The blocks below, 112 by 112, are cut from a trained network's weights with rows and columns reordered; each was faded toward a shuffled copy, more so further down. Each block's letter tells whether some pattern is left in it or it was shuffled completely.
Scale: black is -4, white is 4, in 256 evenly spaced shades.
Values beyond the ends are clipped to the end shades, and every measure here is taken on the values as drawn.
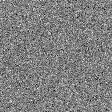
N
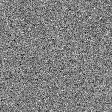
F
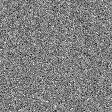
N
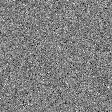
N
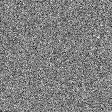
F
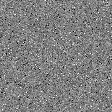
N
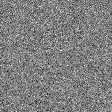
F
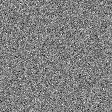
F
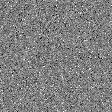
N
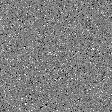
N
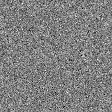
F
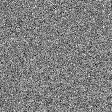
N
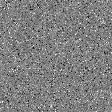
F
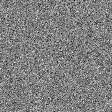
N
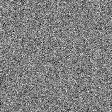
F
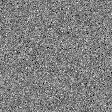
F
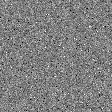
N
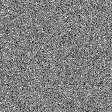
N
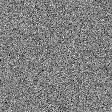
N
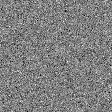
F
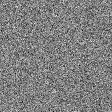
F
